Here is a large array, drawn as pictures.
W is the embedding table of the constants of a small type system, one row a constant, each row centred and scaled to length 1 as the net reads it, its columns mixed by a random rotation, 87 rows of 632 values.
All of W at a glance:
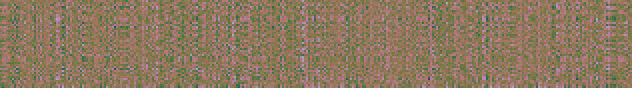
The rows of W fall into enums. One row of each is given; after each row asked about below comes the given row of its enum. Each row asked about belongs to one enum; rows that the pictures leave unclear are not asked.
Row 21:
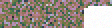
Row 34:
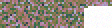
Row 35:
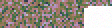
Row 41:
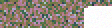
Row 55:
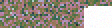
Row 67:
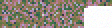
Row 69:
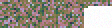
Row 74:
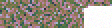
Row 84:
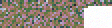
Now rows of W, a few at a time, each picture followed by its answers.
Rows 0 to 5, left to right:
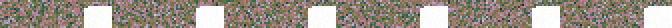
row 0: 69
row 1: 67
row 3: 34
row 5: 41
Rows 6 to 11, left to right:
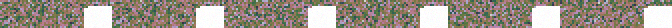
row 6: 69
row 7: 69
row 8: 55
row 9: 69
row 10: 67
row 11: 84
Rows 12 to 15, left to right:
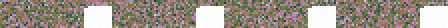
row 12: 34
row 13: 67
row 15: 69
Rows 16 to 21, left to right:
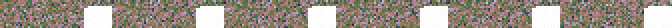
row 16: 41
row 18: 84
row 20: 84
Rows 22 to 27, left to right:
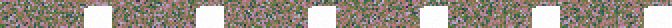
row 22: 34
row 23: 35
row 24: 41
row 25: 84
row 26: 69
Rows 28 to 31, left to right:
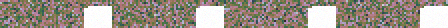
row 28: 69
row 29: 67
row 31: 21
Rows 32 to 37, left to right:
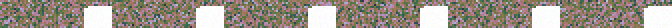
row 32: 69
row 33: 41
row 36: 69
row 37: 84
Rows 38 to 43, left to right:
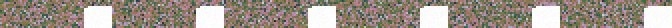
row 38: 41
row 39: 21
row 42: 34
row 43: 67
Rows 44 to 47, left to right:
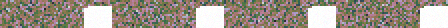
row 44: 74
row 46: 84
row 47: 21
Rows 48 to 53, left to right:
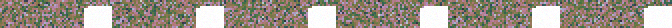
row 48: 35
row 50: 84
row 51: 67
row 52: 69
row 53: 84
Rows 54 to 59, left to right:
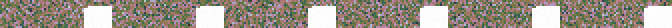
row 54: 74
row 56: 35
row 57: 67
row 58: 34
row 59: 67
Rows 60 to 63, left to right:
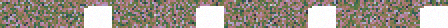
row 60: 34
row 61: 67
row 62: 21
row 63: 84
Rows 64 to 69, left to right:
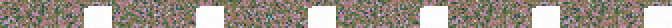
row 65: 67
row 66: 41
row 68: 69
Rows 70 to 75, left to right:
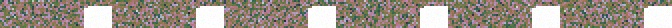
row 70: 55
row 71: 41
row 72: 84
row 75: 41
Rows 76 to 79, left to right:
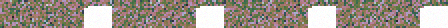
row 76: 21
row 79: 84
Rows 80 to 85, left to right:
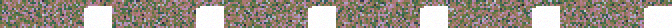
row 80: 67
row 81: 21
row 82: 41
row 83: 35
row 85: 41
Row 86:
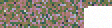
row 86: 41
